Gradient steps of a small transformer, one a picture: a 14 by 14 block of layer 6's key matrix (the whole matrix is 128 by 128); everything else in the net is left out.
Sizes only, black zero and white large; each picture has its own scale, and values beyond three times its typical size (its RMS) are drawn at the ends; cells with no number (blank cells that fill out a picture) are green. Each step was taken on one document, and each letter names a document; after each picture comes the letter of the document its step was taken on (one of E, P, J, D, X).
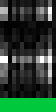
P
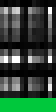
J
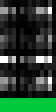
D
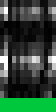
P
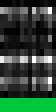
D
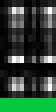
J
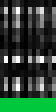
J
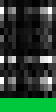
D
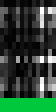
J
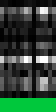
D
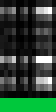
D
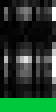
P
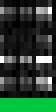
D
